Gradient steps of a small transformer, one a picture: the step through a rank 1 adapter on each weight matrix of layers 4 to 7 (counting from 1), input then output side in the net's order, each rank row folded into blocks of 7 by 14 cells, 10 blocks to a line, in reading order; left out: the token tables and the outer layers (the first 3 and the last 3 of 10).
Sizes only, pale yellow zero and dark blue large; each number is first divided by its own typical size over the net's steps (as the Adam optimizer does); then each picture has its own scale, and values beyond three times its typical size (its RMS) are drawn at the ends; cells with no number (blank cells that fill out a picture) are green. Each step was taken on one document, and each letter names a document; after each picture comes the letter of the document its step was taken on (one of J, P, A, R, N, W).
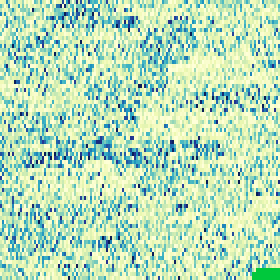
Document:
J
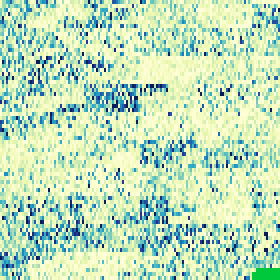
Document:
J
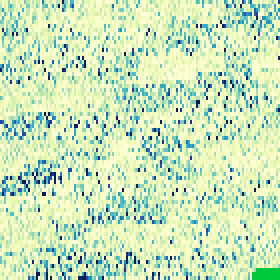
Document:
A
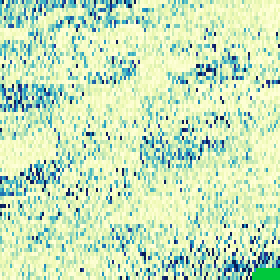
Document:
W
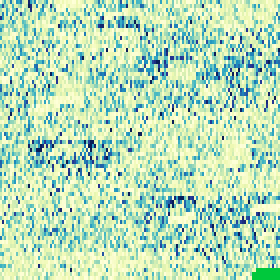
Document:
J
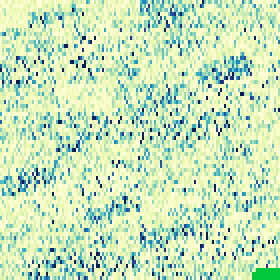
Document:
A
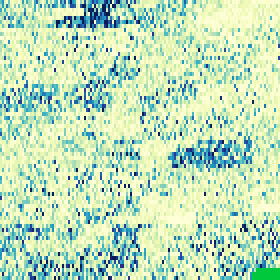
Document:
W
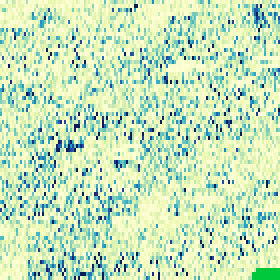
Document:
A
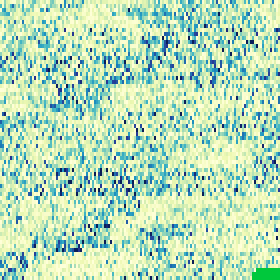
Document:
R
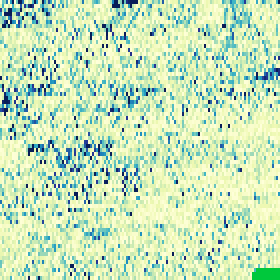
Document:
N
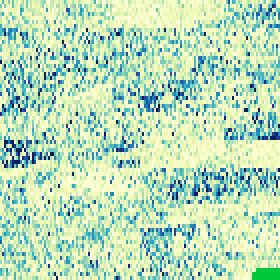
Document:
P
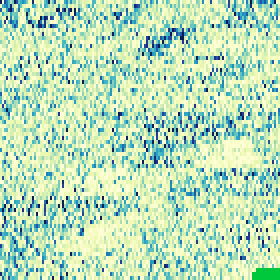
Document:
P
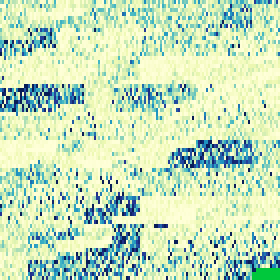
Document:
W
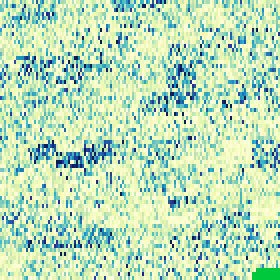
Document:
J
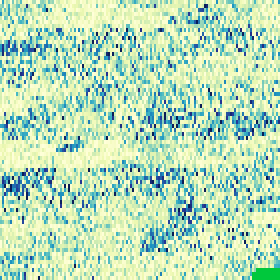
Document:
R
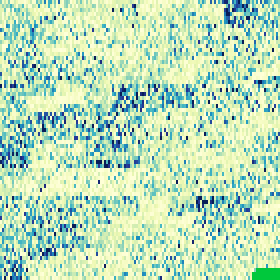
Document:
J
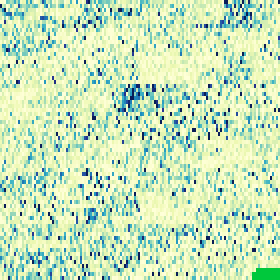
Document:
A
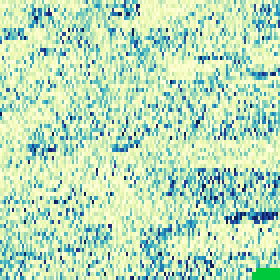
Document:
P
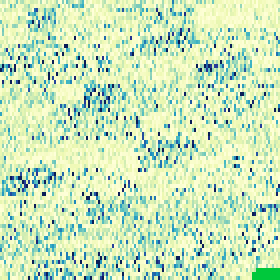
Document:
A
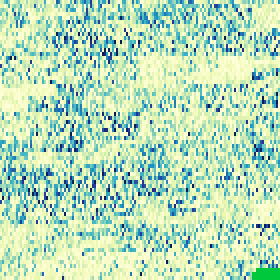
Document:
R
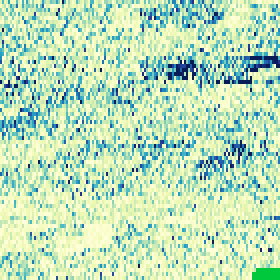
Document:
R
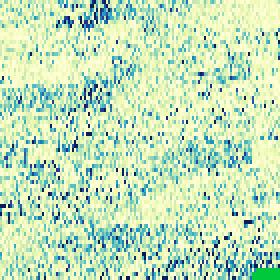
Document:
W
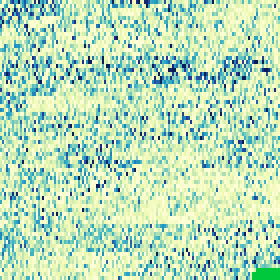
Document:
J
